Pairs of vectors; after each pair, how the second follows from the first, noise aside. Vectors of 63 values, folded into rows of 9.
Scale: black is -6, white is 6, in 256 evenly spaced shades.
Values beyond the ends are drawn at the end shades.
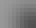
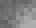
negated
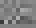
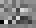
scaled up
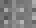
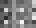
scaled up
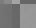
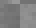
shrunk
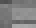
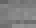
shrunk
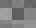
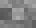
negated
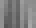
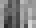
scaled up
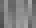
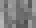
negated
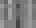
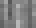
negated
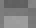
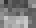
scaled up
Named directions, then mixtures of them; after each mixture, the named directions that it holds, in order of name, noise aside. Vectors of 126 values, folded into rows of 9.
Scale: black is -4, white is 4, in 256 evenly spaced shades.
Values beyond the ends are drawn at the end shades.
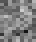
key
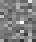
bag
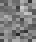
bag, key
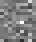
bag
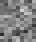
key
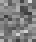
bag, key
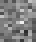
bag, key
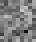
key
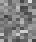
bag, key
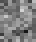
key
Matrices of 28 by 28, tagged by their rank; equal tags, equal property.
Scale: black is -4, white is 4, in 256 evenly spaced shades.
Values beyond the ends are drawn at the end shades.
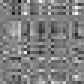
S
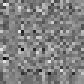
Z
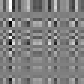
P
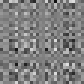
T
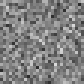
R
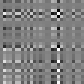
P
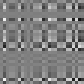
P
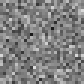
R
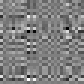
T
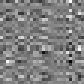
S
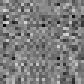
Z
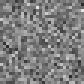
R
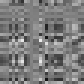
T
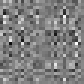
S
